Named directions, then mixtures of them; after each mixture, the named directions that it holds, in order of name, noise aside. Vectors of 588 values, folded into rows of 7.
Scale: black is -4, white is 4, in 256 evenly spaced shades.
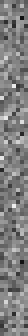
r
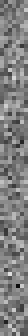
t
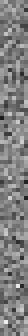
t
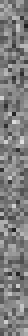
r, t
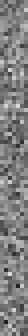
t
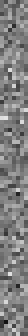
r, t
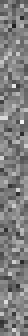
r, t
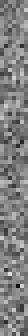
t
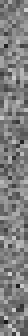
t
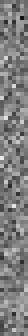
r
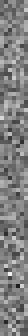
t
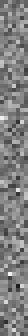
r, t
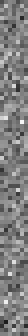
r, t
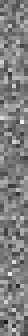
r, t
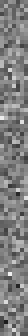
r, t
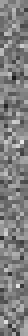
t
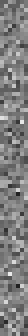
r, t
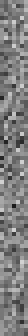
r, t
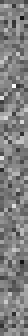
r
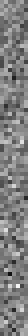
t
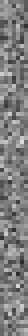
r, t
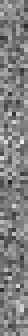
r, t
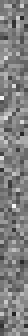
r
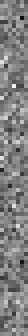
r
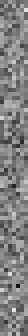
t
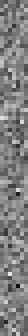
r, t
